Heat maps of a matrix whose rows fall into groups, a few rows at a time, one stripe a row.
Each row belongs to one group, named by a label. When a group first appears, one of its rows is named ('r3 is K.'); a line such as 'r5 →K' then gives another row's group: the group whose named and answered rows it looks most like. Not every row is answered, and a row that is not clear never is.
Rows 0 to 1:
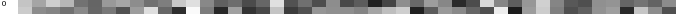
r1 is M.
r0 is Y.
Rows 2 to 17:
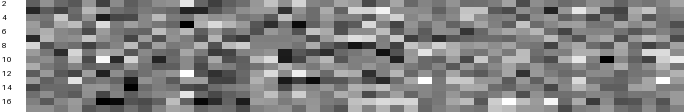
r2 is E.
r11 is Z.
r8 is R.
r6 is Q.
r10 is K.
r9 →K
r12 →E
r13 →K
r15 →E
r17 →Q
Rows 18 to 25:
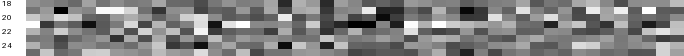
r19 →K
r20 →Y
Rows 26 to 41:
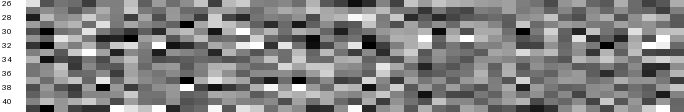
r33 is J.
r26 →R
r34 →Z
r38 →E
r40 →J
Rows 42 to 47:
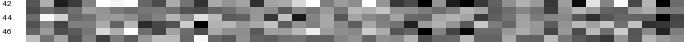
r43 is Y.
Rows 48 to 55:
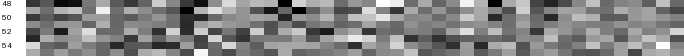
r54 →Z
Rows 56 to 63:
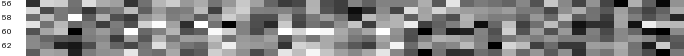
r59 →M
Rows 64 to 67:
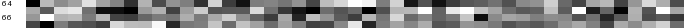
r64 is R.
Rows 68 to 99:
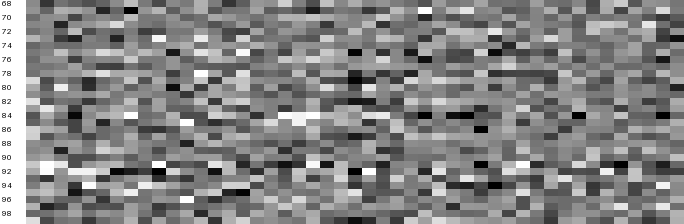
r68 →Z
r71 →K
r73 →M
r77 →Q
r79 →R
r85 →E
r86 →Z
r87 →R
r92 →J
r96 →E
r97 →Z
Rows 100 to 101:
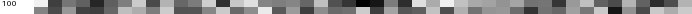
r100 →R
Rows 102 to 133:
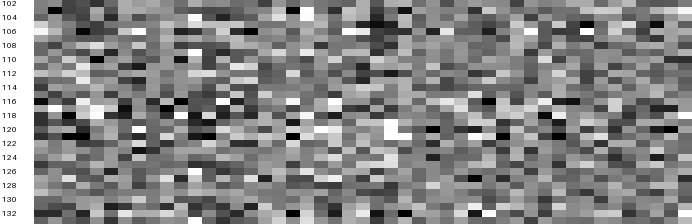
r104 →E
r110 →Q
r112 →Y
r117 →J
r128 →K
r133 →E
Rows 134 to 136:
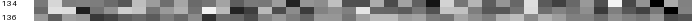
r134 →J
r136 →Q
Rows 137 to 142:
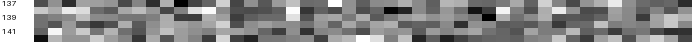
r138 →Y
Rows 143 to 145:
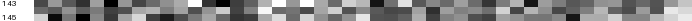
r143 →E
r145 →Z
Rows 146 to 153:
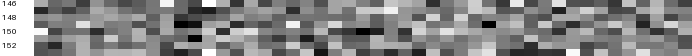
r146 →M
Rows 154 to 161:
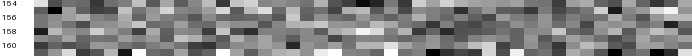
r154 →R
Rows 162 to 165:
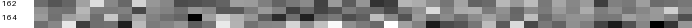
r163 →K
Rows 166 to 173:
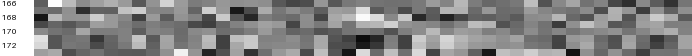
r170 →K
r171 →R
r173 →Q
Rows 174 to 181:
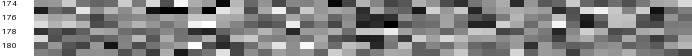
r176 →Y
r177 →Y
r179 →R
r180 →E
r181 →M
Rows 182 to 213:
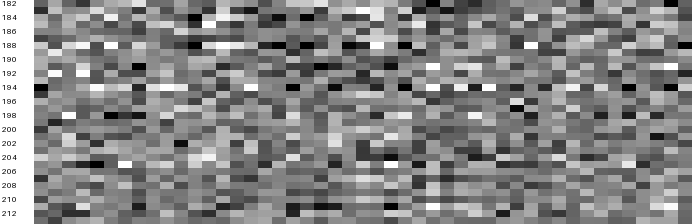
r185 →M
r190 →Y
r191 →K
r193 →R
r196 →M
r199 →Z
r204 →Y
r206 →K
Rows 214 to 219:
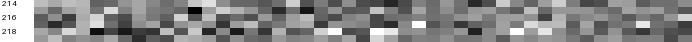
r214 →Y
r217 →J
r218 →Q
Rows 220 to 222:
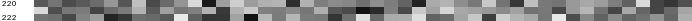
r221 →R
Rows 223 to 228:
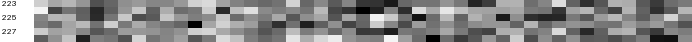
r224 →R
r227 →Y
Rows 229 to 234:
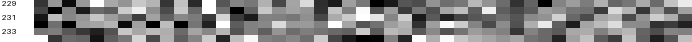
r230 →Z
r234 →R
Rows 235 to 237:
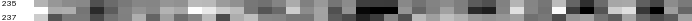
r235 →Y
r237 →R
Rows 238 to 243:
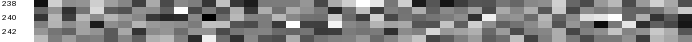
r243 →M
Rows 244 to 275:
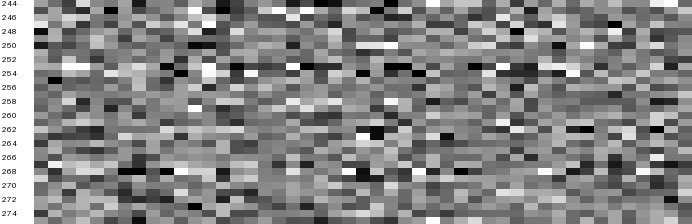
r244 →K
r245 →E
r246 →Y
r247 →M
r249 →J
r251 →R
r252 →Q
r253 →Y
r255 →Z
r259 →E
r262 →Y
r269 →R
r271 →Q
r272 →J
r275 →K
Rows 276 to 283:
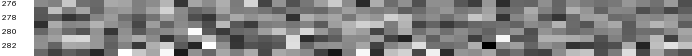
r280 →E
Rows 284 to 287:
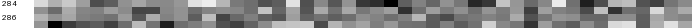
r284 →Y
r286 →M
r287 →Z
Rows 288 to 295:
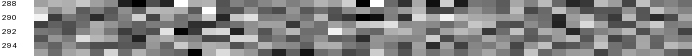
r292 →M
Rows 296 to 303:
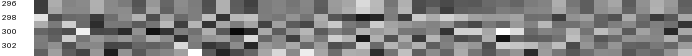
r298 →R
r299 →Q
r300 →Q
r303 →E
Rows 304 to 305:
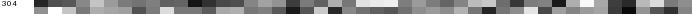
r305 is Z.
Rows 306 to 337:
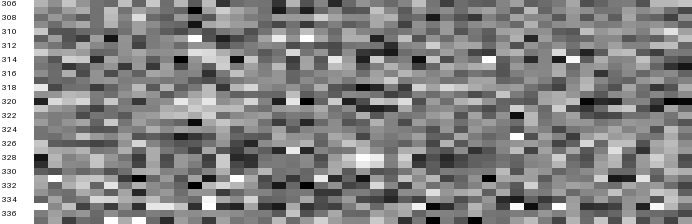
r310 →Z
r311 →E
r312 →K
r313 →Y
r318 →R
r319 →Y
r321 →Y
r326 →Z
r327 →M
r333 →K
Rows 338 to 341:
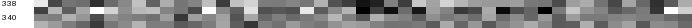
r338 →R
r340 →Q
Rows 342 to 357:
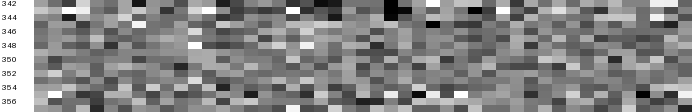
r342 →K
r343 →Y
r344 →K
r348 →E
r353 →E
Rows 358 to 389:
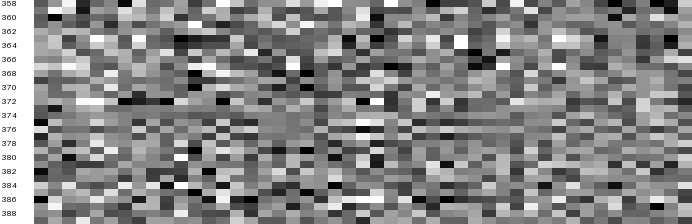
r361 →E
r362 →Y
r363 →J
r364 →J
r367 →Y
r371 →K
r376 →R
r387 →J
